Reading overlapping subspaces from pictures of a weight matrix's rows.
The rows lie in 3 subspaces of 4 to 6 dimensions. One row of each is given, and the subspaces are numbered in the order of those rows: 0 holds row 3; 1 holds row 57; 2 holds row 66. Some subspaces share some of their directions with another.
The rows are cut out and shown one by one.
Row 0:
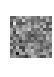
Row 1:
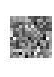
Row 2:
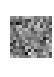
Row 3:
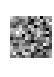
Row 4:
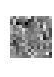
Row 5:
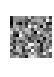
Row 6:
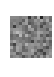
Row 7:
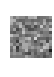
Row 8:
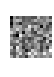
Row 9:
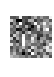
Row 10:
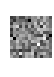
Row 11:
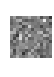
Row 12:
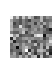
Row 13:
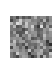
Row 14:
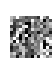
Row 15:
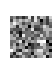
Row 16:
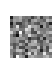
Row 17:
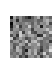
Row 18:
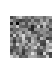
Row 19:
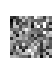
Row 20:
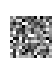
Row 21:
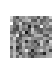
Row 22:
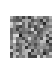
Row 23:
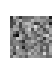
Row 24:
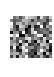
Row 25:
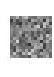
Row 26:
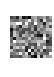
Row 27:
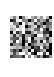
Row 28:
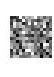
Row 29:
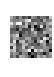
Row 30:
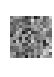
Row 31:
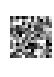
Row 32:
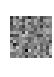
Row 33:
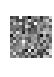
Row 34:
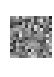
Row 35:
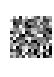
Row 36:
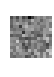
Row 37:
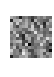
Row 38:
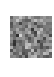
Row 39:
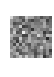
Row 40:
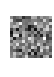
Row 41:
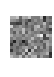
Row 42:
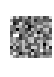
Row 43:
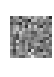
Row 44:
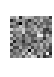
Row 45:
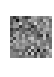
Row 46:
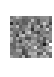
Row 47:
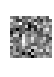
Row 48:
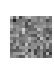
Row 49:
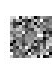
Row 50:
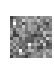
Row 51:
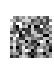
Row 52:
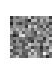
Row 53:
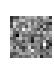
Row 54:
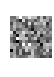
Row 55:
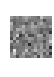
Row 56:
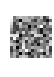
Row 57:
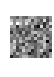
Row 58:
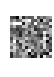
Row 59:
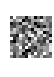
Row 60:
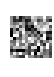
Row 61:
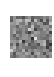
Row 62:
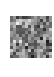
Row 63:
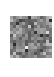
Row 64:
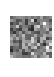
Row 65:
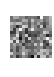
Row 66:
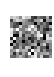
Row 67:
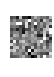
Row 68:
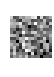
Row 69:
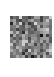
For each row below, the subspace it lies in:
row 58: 1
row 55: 1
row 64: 0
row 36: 1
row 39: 1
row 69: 0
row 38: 1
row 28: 1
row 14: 1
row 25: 1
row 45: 2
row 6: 0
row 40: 2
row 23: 0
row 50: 1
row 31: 0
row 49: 1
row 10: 2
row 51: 2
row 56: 2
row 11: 1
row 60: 2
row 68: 1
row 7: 1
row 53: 1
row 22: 1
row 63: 0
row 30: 1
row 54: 1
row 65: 1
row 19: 1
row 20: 1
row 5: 1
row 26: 2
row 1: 2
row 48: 2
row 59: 1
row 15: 0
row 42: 1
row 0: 1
